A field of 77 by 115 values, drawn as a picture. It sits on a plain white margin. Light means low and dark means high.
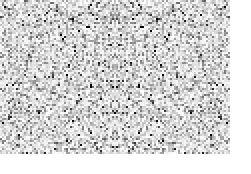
Histogram: skewed, a long tail of high values. Odd rows or columns: none. Stripes: none. Mirror symmetry: left to right. Seam: none. Average level on the scale: 20%. Slope: none.
